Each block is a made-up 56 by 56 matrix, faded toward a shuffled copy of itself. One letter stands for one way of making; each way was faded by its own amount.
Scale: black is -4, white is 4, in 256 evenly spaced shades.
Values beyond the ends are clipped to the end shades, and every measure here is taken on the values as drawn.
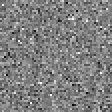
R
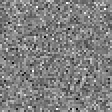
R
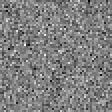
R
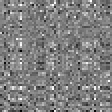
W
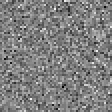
R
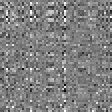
W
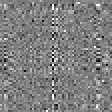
W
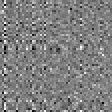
W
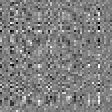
W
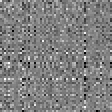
W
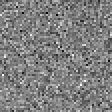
R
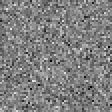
R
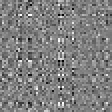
W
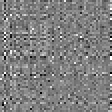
W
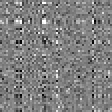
W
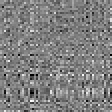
W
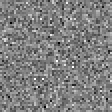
R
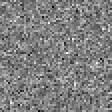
R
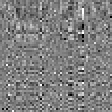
W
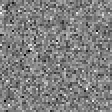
R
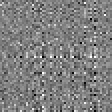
W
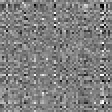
W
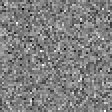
R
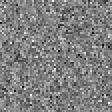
R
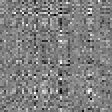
W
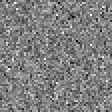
R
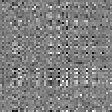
W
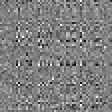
W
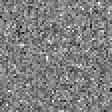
R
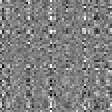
W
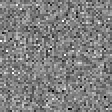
R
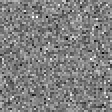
R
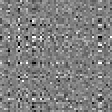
W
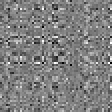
W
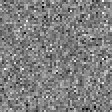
R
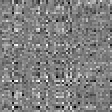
W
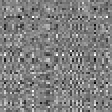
W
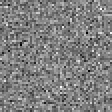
R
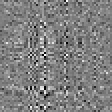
W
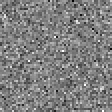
R
